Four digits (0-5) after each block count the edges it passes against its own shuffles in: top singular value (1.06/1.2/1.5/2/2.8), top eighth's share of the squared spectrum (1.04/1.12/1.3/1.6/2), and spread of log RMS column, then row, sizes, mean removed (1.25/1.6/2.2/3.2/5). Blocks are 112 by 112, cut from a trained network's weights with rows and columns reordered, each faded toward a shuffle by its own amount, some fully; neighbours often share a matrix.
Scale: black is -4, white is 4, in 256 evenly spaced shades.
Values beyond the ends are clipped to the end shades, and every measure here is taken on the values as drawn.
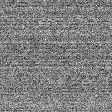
4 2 0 1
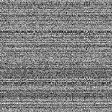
5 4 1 3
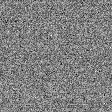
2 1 0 0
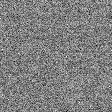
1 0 0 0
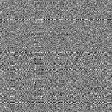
5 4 0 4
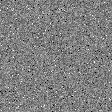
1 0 0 0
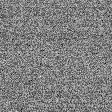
1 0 0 0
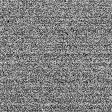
3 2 0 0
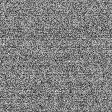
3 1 0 0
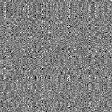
4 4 3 2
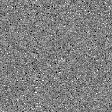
3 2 1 1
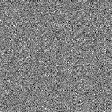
4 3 1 2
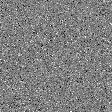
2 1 0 0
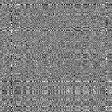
5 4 2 4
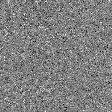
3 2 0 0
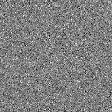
3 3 1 1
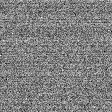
3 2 0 0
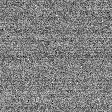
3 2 0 0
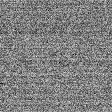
3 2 0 0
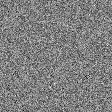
0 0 0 0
